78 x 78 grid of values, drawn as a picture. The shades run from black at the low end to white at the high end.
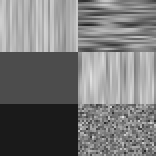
It is made of 3 by 2 panels. Panel 1,1: high, streaked downward. Panel 1,2: middling, streaked across, strong in contrast. Panel 2,1: low, flat. Panel 2,2: high, streaked downward. Panel 3,1: very low, flat. Panel 3,2: middling, fine-grained, strong in contrast.
